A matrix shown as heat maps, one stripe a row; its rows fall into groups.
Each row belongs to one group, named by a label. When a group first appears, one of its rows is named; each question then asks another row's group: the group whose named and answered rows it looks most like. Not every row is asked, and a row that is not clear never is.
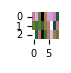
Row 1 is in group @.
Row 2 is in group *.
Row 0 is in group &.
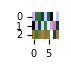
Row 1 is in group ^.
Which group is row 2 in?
@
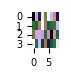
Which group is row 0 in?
^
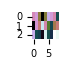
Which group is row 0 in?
&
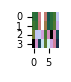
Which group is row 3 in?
^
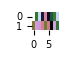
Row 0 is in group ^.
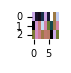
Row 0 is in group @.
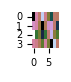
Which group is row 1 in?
&
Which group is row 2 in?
*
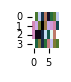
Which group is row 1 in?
&
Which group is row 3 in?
*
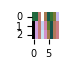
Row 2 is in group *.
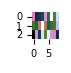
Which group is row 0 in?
@
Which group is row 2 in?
^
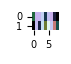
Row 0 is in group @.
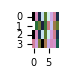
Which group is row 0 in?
^
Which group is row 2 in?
^
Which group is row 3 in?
&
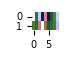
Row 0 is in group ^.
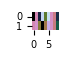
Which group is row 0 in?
^
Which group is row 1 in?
&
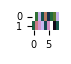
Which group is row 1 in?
@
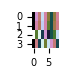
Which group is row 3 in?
^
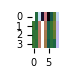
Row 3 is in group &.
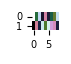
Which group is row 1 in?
^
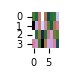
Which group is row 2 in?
*
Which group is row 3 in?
&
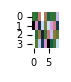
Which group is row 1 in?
^
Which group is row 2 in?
*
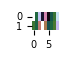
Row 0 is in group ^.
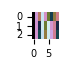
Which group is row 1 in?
^
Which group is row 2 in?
^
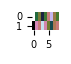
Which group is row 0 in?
*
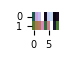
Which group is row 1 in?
@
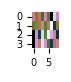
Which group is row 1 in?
@
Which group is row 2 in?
^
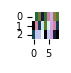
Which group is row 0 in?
*
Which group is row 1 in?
^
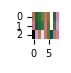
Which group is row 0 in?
@
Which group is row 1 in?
@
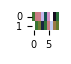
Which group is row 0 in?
@
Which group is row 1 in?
*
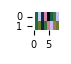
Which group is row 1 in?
*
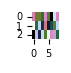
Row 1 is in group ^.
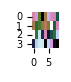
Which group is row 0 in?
&
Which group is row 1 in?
@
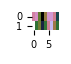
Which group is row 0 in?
&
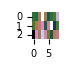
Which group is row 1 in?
@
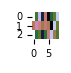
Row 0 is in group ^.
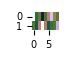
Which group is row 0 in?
*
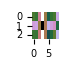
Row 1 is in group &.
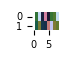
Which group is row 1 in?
*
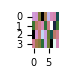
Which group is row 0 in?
&
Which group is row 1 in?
@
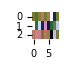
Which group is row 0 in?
@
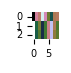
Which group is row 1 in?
*
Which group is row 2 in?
*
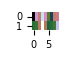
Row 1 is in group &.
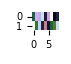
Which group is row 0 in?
@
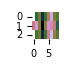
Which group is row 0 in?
*
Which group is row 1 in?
&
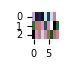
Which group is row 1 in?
@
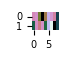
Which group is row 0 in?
&
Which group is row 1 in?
@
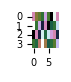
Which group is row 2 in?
^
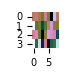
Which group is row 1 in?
*
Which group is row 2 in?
&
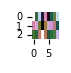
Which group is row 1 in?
&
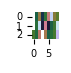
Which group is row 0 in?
*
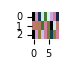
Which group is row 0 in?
^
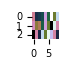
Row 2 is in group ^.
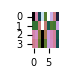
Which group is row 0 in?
^
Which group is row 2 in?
&
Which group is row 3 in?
&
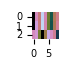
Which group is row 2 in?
&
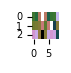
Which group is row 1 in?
@
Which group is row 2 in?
&
